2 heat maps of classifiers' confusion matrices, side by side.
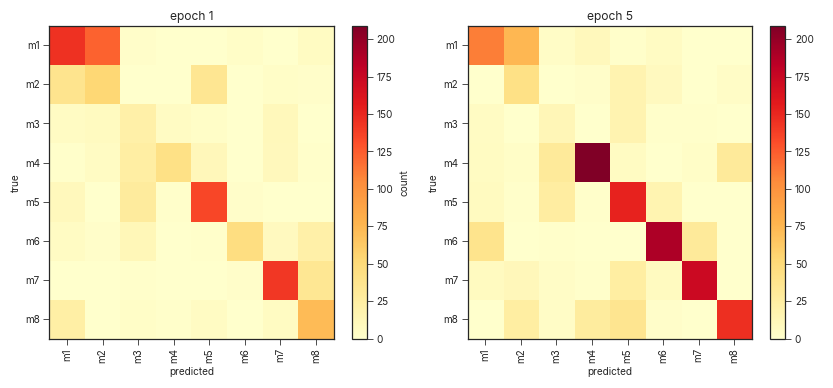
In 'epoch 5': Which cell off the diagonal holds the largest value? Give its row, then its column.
m1, m2
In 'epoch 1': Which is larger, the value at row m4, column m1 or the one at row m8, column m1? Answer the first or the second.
the second
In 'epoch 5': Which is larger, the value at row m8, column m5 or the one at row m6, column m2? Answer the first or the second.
the first
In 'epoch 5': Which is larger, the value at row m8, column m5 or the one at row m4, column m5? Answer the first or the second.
the first
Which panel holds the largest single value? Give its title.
epoch 5
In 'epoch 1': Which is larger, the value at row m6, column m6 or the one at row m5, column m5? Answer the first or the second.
the second
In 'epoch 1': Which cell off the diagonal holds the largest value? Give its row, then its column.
m1, m2
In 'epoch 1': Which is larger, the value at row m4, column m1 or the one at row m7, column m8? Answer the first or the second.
the second
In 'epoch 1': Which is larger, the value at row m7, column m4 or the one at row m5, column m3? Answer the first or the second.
the second
